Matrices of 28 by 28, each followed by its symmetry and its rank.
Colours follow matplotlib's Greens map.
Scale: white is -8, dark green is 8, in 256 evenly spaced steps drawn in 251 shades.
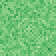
symmetric, full rank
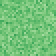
neither, full rank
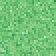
neither, full rank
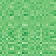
neither, rank three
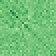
symmetric, rank five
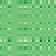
neither, rank one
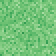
neither, full rank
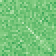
symmetric, full rank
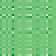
neither, rank one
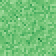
symmetric, full rank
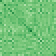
symmetric, rank five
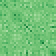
symmetric, rank five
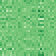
neither, rank three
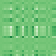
neither, rank one
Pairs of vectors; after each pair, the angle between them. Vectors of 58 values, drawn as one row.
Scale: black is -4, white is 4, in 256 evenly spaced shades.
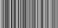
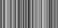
orthogonal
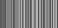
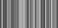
partly aligned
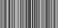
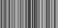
nearly parallel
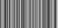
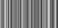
nearly opposite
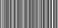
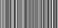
nearly parallel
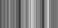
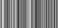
orthogonal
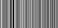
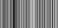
partly aligned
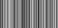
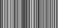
nearly parallel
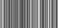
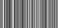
partly aligned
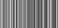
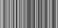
nearly parallel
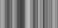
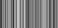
partly opposed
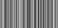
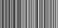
partly opposed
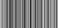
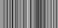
partly aligned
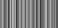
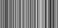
partly opposed
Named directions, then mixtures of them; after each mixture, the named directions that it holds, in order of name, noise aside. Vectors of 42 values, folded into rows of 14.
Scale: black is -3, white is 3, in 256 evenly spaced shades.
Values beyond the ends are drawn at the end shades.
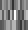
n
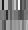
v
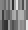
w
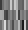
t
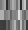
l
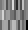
l, w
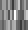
n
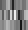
l, n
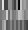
v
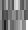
v, w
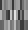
n, t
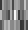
n, t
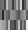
l, w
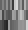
w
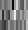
n, w
